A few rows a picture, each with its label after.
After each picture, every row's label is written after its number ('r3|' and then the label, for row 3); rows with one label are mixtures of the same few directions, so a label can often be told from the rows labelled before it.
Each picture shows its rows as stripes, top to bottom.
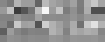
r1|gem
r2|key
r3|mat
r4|gem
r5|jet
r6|jet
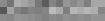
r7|key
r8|jet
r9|key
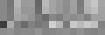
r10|gem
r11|gem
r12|key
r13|jet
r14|gem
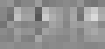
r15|gem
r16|gem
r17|gem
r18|jet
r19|gem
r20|mat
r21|gem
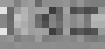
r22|mat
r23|jet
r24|key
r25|key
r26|jet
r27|gem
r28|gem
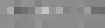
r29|mat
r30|key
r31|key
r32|gem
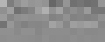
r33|jet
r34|key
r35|jet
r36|jet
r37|mat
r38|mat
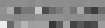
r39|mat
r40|gem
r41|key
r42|jet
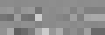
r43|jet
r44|mat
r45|mat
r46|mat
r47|key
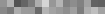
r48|key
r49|gem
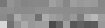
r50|jet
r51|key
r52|gem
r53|jet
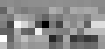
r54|key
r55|jet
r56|key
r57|key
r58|mat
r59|jet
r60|jet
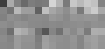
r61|jet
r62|gem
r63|jet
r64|key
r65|key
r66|gem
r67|gem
